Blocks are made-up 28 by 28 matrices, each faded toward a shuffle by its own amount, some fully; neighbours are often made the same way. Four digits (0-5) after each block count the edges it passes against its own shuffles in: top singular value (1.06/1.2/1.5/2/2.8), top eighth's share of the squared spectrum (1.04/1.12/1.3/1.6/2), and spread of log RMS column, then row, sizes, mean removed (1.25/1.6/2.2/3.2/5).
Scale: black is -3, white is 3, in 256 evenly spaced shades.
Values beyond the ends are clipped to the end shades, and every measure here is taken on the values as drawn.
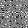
3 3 1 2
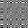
4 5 3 3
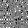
3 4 1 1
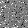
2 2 0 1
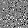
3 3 1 1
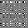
4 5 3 3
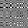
4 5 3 3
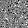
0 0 0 0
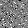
1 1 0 0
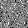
0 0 0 0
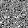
1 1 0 1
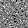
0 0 0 0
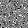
0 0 0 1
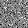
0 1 0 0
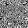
2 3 0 2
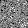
0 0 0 0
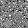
2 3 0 1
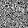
0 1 0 0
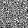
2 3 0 1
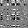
4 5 3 3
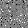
2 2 1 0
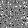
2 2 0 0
